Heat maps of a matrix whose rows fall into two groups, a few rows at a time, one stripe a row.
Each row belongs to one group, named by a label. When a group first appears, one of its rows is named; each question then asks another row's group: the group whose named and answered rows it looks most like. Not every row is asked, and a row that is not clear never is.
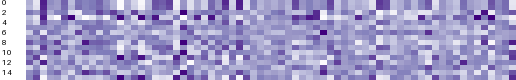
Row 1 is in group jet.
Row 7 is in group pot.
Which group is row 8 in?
pot
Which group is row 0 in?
jet
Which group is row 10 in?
pot
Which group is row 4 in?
jet
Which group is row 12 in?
pot
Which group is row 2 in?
pot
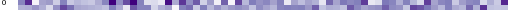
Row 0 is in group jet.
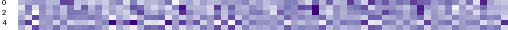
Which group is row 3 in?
jet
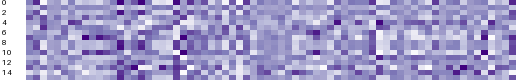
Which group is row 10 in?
pot
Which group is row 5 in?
jet
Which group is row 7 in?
pot
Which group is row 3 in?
pot
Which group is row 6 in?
pot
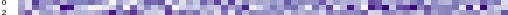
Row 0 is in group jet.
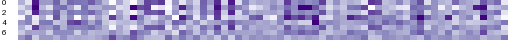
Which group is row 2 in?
jet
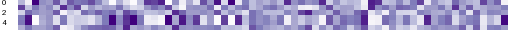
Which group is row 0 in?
jet
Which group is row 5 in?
pot
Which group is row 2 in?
pot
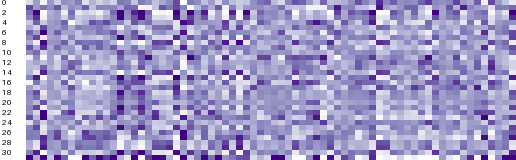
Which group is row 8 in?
jet
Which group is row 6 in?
pot
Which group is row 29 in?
jet
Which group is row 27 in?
pot
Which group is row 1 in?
pot
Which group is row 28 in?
jet
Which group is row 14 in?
jet
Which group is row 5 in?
jet
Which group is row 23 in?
pot
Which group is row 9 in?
pot
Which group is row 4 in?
pot
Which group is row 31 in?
pot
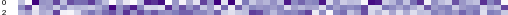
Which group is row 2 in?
pot
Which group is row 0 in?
jet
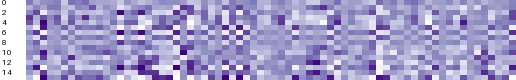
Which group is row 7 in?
jet
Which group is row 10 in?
pot
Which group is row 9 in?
pot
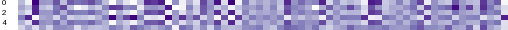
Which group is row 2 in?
jet
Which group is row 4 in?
jet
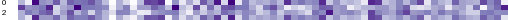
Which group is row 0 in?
jet
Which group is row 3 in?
jet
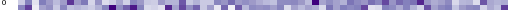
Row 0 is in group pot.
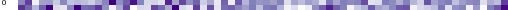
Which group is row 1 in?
pot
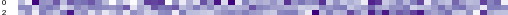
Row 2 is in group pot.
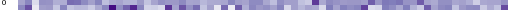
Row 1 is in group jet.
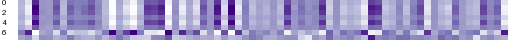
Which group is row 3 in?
jet
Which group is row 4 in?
jet
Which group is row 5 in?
jet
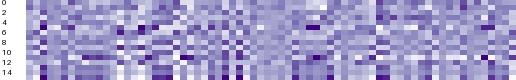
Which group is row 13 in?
jet
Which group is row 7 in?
pot
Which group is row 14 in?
jet
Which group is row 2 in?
jet
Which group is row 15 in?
jet
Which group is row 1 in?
pot
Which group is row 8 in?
jet
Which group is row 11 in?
pot
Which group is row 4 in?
jet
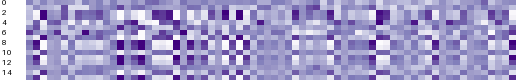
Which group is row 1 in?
pot
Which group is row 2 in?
jet
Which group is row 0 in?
pot
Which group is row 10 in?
jet
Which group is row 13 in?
pot
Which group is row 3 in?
jet
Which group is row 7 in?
jet
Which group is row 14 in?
jet
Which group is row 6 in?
pot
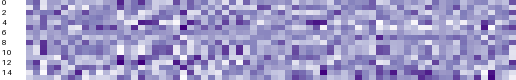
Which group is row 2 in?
pot
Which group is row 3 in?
jet
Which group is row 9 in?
jet
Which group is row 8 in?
pot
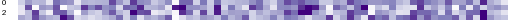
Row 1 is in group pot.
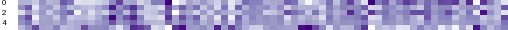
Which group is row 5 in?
pot
